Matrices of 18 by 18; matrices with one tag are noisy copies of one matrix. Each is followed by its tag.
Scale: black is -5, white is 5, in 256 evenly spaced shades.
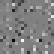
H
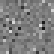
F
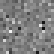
F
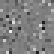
F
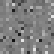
H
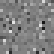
F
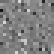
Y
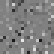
H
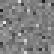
Y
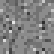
F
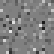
F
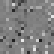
H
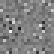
F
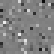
Y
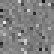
Y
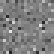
F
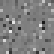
F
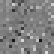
H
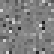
F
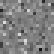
Y
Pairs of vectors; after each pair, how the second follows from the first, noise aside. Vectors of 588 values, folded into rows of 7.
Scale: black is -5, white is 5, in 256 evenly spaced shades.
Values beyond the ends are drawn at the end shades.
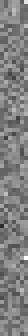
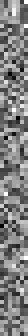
scaled up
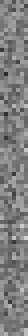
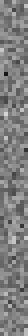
sign-scrambled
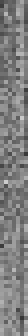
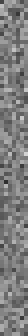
sign-scrambled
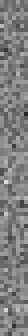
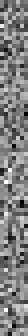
scaled up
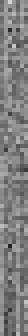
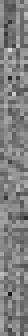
wrapped around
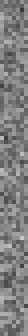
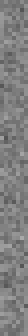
shrunk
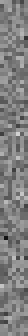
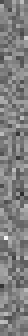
negated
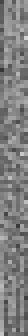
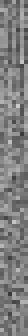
wrapped around
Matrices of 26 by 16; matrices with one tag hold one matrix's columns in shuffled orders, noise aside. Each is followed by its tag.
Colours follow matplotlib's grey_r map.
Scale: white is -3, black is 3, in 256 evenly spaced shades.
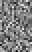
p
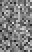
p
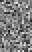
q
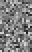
q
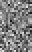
q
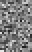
q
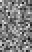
p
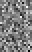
p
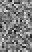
q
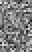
q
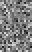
q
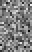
p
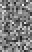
p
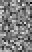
p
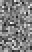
p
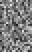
p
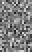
q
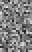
q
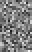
q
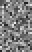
p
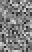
q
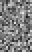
p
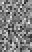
q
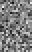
q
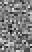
q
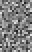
q
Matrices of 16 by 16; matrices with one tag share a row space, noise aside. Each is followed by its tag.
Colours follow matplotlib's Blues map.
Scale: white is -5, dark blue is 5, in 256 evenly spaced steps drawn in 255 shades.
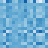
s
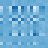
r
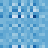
r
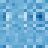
s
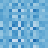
r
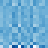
r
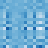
s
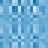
r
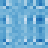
s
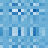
r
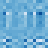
s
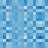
s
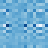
s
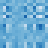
s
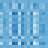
r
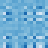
s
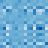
s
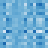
s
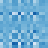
r
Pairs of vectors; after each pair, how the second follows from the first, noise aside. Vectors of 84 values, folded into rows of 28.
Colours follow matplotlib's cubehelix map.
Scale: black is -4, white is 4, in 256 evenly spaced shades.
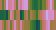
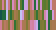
sign-scrambled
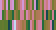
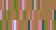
partly zeroed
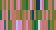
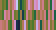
reversed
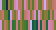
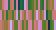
reversed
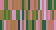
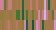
partly zeroed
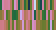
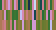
copied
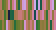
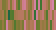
shrunk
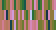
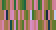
copied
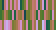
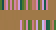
partly zeroed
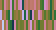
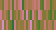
shrunk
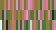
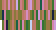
copied
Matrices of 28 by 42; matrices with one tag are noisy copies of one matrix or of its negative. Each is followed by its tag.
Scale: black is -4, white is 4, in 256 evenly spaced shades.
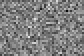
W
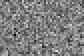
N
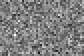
N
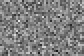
N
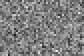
N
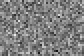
N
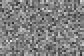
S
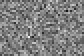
W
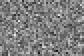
N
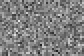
N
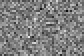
W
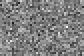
S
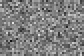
S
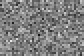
S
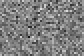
W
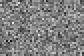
S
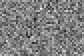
W
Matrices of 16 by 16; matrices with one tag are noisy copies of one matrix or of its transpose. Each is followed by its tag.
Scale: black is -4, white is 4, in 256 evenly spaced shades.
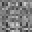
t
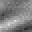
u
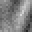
u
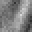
u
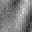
u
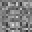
t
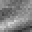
u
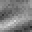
u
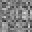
t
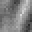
u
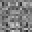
t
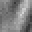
u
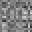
t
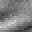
u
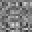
t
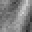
u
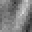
u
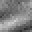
u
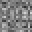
t
